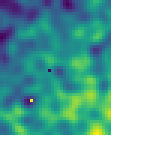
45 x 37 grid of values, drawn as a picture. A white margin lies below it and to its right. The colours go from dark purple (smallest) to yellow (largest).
The bottom left is the roughest part. The top left is the ninth with the lowest average. The field is mottled with small blotches. The histogram is bell-shaped. Two lone cells stand out: one far higher and one far lower than their neighbours. The ninth with the highest average is the bottom right. The field climbs toward the bottom right. Neither half mirrors the other.
